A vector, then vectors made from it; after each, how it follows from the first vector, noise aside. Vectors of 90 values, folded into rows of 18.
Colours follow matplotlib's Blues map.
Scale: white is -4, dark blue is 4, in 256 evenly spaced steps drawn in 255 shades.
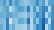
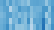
shrunk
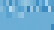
partly zeroed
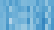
shrunk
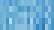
shrunk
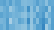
shrunk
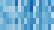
wrapped around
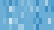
partly zeroed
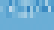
partly zeroed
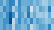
wrapped around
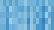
shrunk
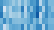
wrapped around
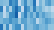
wrapped around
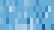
partly zeroed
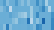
partly zeroed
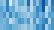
wrapped around
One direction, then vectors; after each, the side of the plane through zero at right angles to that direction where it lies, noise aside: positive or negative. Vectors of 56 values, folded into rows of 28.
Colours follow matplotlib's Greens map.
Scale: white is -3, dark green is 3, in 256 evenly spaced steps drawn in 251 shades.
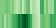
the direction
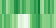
negative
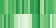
negative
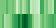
positive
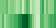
positive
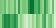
negative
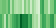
positive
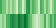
positive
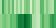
positive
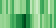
positive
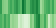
negative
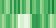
negative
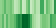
positive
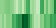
positive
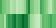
positive
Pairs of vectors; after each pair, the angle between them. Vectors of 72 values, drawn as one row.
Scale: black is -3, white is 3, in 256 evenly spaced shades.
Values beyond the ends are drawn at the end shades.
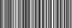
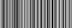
nearly opposite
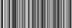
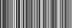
partly opposed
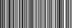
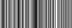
orthogonal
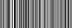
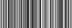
partly aligned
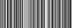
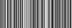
nearly parallel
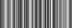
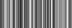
nearly parallel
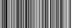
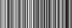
partly opposed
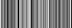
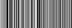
partly aligned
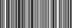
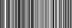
nearly parallel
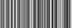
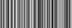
nearly parallel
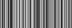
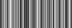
partly opposed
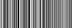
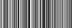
nearly parallel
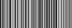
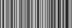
orthogonal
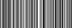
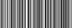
partly opposed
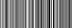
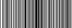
partly aligned
